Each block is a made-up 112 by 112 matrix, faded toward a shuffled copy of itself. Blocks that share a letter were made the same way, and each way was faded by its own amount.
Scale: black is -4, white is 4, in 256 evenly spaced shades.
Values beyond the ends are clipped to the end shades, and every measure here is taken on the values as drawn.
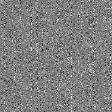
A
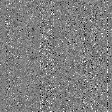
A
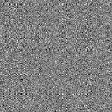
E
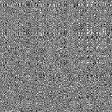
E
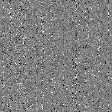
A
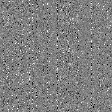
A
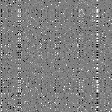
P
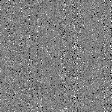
A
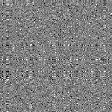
E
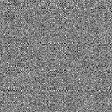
E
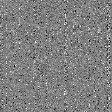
A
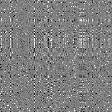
P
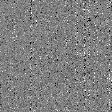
A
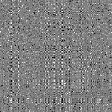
P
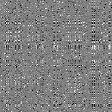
P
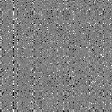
P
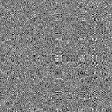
E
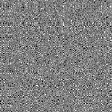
E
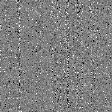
A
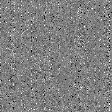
A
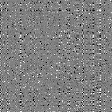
P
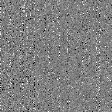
A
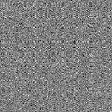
E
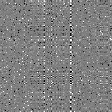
P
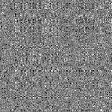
E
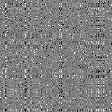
P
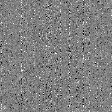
A
